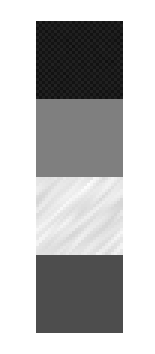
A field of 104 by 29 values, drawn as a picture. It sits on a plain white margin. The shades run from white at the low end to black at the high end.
The table splits into 4 rows of 1 panel. Panel 1,1: very high, checkered, faint in contrast. Panel 2,1: middling, flat. Panel 3,1: very low, slanting up to the right, faint in contrast. Panel 4,1: high, flat.
